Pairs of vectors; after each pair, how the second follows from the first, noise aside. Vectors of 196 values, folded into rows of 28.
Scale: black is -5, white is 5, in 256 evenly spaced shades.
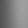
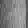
wrapped around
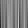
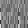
sign-scrambled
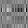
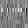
sign-scrambled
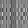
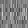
sign-scrambled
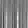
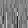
sign-scrambled
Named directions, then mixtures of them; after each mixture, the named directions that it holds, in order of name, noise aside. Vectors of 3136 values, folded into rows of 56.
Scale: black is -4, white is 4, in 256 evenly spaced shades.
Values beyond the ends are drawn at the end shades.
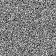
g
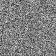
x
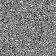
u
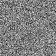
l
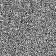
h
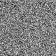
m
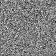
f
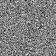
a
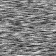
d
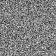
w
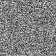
d, g, m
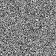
a, m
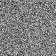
m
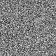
g, h, w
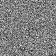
a, g, h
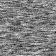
d, l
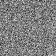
g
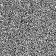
h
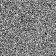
f, h, m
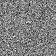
a, g, h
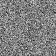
a, x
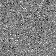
u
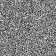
h
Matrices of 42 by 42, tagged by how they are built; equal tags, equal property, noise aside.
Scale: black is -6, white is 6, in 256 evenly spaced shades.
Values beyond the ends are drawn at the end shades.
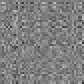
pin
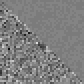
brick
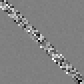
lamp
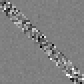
lamp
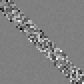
lamp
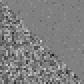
brick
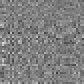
pin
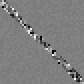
lamp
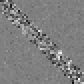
lamp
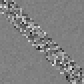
lamp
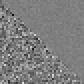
brick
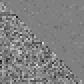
brick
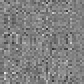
pin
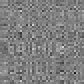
pin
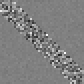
lamp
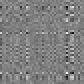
pin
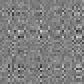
pin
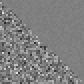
brick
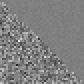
brick
